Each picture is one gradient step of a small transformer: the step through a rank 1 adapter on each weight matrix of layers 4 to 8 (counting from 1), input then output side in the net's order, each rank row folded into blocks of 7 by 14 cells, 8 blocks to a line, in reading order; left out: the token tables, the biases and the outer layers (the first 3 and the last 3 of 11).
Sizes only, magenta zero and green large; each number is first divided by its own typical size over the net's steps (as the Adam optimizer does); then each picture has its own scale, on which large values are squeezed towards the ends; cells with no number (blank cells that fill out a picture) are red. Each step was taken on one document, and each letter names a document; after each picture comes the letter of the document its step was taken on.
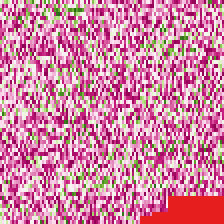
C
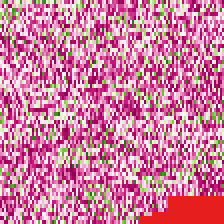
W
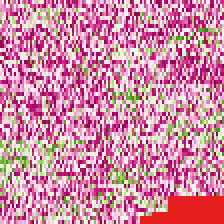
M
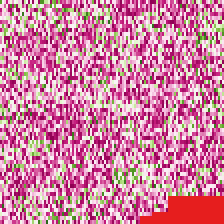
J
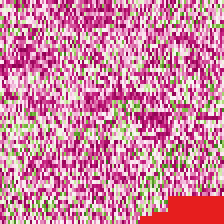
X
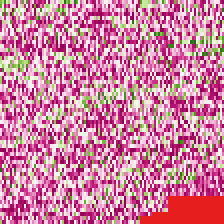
W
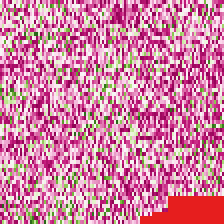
J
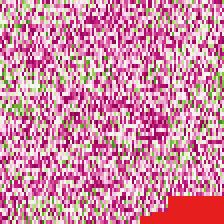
X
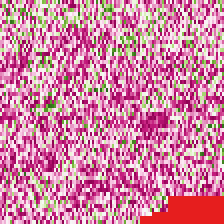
J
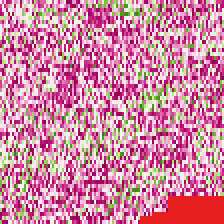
M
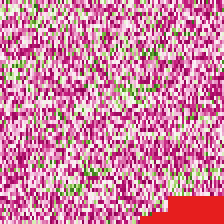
W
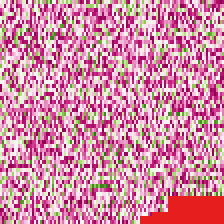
M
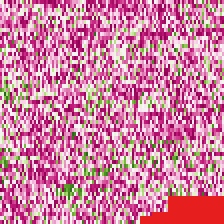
J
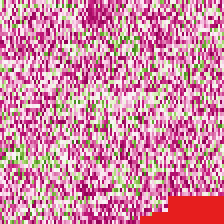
M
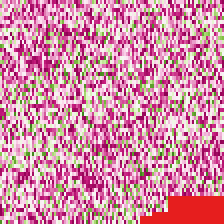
X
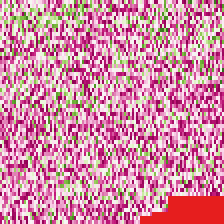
M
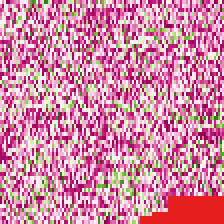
C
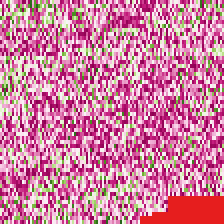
J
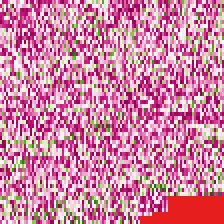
J
